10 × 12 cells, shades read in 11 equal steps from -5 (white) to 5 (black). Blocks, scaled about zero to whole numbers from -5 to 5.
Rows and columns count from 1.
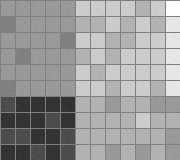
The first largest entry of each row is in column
1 1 5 2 1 1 2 1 3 1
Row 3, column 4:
-1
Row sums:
-27 -22 -24 -24 -26 -24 3 -1 -1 2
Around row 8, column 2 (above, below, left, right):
3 2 3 3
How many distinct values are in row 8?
4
